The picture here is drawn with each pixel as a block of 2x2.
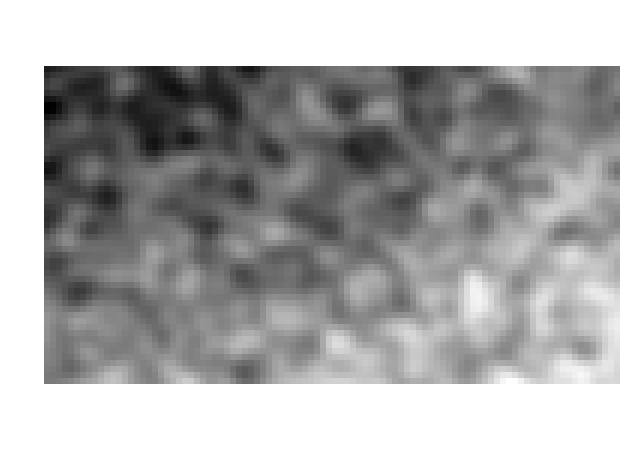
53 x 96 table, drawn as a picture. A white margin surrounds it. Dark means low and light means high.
There are no lone odd cells. There are no regular stripes. The field is mottled with small blotches. Neither half mirrors the other. The top left is the ninth with the lowest average. Values rise toward the bottom right. The ninth with the highest average is the bottom right.
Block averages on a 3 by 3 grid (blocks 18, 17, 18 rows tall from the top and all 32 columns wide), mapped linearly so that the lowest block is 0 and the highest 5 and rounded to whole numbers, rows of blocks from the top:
0 1 2 | 1 2 4 | 3 4 5
